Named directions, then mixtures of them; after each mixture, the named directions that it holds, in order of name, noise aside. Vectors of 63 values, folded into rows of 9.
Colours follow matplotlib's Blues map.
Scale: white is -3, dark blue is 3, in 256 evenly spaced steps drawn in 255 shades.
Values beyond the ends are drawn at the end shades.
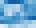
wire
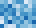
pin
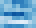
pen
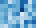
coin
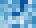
coin, pen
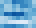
pen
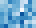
coin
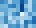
coin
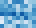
pen, pin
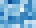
coin, wire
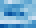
pen, wire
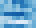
pen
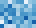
pin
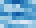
pen, wire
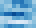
pen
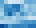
wire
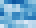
pen, wire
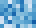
coin, pin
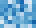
coin, pin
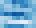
pen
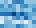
pen, pin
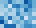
pin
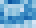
coin, wire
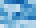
pen, wire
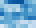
pen, wire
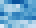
pen, wire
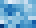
pin, wire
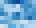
pen, wire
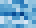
pen, pin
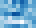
coin, pen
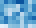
coin, wire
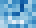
coin, pen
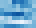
pen
